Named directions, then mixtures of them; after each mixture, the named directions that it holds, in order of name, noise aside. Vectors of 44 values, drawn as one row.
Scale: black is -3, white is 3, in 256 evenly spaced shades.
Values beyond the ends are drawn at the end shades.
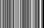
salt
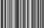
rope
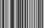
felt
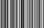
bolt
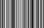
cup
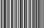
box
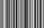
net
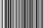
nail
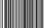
nail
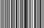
box, felt, net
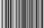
nail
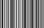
cup, felt, nail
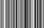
net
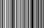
cup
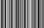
box, felt, rope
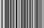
bolt, nail, net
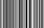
cup, rope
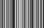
cup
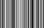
cup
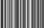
rope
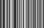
box, felt, nail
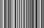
felt, nail, net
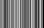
box, salt
